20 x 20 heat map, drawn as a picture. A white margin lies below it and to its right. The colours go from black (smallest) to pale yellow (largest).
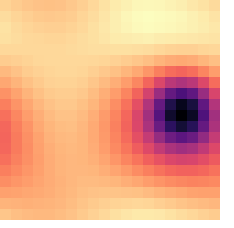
Dips: one, in the middle right. Ninth with the lowest average: middle right. Histogram: skewed, a long tail of low values. Average level on the scale: 80%. Roughest part: middle right.
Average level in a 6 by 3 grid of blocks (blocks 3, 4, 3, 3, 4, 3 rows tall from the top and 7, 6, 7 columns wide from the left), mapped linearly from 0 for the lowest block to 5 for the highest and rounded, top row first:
455 | 554 | 441 | 430 | 443 | 444
